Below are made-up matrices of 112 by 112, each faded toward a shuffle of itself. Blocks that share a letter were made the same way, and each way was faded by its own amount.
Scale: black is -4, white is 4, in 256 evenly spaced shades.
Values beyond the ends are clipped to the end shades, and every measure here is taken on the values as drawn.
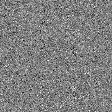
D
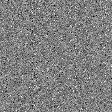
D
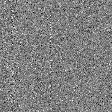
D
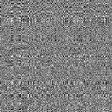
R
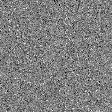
D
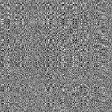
R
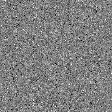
D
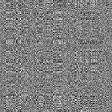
R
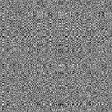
R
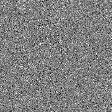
D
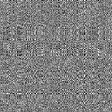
R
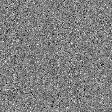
D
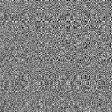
R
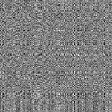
R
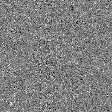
D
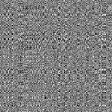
R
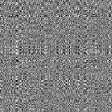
R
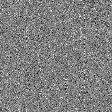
D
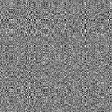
R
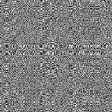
R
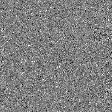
D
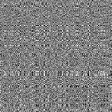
R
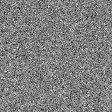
D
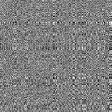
R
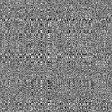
R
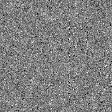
D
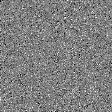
D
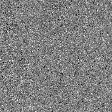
D
